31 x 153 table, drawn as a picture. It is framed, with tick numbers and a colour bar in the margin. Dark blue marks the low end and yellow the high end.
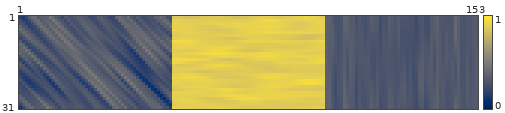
The table splits into one row of 3 panels. Panel 1,1: low, slanting down to the right. Panel 1,2: very high, streaked across, faint in contrast. Panel 1,3: low, streaked downward, faint in contrast.
